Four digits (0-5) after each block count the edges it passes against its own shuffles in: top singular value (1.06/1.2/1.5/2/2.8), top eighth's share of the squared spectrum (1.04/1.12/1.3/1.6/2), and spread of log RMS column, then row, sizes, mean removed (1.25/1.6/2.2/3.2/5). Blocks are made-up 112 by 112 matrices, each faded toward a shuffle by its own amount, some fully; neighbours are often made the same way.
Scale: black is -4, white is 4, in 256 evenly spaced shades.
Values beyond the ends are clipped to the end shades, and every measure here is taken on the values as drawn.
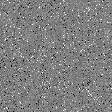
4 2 1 0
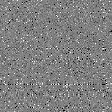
4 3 2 2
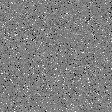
2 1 0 0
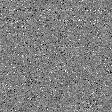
1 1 0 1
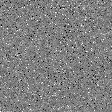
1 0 0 0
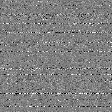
3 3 0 4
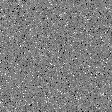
0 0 0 0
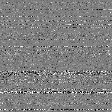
3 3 0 4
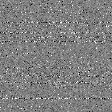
2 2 0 3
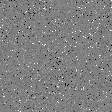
0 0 0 0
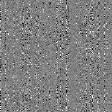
2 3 4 2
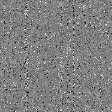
2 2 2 1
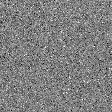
0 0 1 0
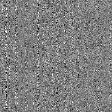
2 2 4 0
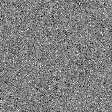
0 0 1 0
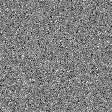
0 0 0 0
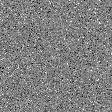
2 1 0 0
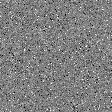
0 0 0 0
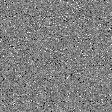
3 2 0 1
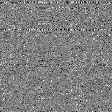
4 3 1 2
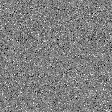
2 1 0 1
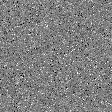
0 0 0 0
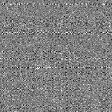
4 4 2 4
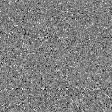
3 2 1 2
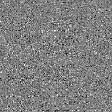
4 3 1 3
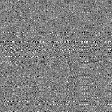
4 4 2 3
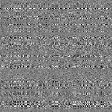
5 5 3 4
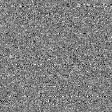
1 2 0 3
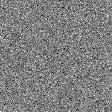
0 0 0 0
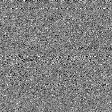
1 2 0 3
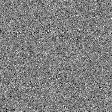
0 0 0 2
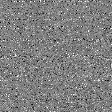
1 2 0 3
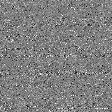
1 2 0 3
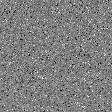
0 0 0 1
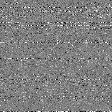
2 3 0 4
